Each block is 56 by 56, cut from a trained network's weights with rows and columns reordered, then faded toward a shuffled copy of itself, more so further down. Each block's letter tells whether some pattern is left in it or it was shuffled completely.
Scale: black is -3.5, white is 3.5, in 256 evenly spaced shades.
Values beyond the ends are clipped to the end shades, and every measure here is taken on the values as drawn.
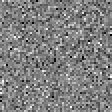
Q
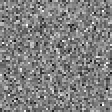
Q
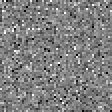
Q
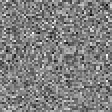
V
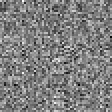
V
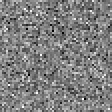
Q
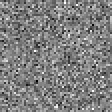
V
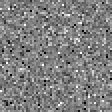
Q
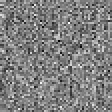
V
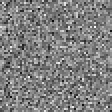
Q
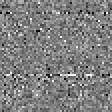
V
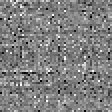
V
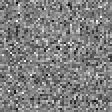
V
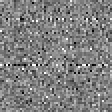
V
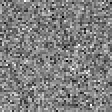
Q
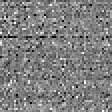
V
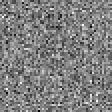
V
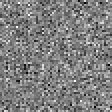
V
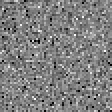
Q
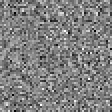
V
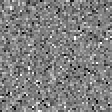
Q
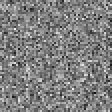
V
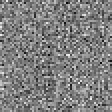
V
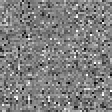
V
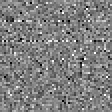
V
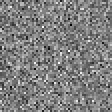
V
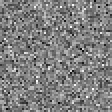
Q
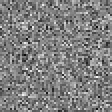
V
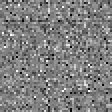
V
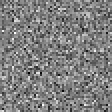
V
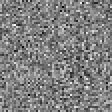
V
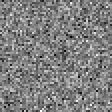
Q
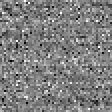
V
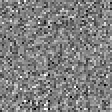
V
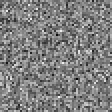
V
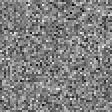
Q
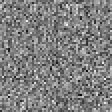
V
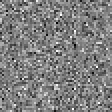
V
